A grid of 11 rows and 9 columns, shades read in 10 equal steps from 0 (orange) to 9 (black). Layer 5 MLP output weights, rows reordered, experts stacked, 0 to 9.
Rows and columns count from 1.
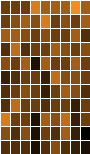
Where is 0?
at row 1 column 8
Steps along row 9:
up same up down up down up down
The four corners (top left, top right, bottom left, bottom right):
5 3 6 8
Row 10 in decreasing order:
9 8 7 6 6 5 4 4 3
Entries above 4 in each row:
3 3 4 5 5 6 6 8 5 6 8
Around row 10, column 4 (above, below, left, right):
8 8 4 5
